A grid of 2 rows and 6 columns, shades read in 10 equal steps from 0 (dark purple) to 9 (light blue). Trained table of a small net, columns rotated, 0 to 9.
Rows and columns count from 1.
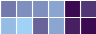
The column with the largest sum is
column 2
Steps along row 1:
up same up down up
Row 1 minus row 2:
-3 -3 2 0 -1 2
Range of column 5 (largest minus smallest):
1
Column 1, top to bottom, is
5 8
